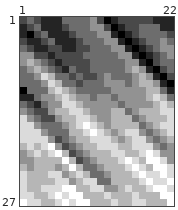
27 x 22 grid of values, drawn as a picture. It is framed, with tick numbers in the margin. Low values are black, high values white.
Odd rows or columns: none. Average level on the scale: 60%. Grain: diagonal, down to the right. Slope: up to the bottom.
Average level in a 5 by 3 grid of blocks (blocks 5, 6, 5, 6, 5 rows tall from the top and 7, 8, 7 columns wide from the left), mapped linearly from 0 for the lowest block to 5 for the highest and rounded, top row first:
011 / 221 / 244 / 444 / 545
